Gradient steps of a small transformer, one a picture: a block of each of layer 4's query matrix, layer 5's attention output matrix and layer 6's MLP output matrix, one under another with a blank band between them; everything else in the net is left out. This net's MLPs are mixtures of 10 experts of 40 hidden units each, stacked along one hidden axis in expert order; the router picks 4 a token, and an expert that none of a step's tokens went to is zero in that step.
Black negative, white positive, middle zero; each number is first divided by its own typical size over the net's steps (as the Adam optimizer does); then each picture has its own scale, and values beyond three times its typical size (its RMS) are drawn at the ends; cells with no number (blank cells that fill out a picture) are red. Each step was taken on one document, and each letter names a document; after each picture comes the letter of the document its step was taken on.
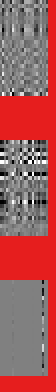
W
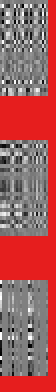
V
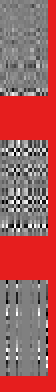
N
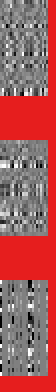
V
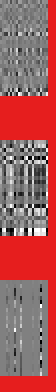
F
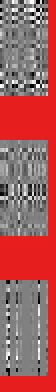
N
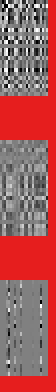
F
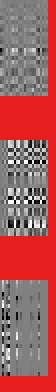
N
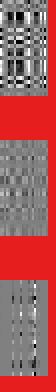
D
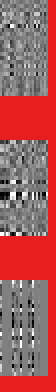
D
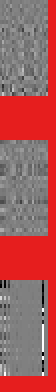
W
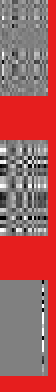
W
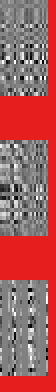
V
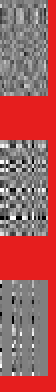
D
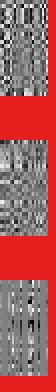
V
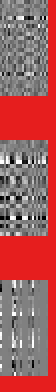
D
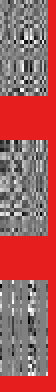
V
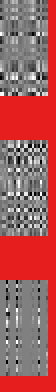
N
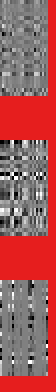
V
